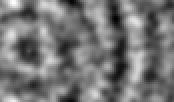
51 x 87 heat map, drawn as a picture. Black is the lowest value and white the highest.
Rings spread out from the middle left. No single row or column stands out from its neighbours. The values follow a bell shape. The ninth with the highest average is the top left. There are no lone odd cells. Upright stripes repeat 4 times across the table.
